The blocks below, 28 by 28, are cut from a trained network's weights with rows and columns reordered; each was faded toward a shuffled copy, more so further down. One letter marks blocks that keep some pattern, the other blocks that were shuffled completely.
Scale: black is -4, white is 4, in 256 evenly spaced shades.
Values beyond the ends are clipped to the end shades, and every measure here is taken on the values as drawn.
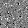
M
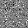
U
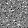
M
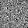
M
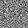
U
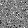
M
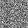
U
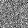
M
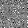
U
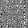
U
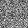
U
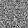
U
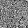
M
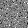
M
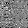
U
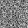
U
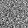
U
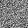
M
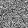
M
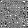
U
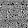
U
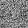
U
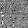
U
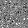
M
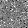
M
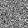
U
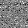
U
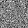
U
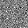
U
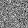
M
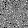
M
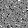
M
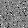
M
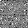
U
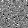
M
